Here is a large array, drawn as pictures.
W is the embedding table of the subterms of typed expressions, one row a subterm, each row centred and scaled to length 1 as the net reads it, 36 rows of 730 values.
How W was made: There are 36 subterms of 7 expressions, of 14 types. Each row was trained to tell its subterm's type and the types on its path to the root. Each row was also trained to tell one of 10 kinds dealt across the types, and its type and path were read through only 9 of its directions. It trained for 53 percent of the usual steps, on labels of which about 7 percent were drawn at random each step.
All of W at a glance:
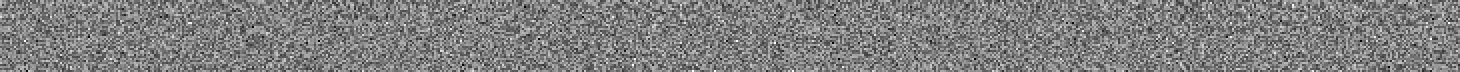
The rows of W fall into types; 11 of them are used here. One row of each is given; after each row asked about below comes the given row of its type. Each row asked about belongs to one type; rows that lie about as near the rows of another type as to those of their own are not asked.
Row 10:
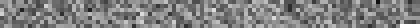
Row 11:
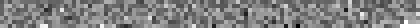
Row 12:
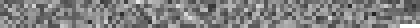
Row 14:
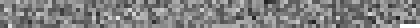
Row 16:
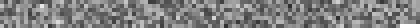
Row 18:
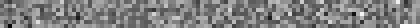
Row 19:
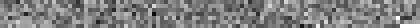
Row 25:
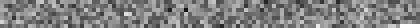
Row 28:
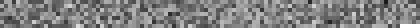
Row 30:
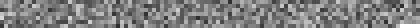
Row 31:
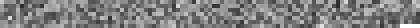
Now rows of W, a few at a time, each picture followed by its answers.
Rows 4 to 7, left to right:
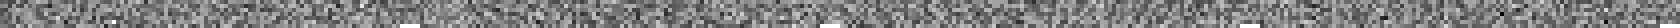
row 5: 19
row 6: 12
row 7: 16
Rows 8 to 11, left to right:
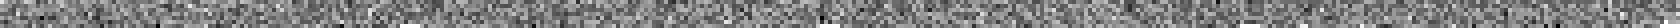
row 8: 31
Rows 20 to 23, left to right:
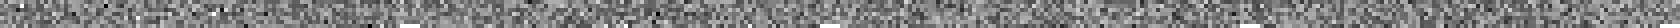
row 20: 14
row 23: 19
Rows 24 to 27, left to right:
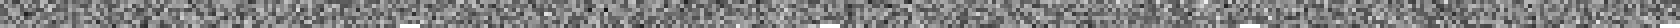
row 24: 12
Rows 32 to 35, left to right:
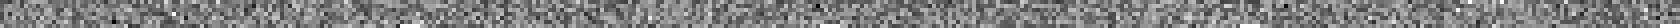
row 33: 12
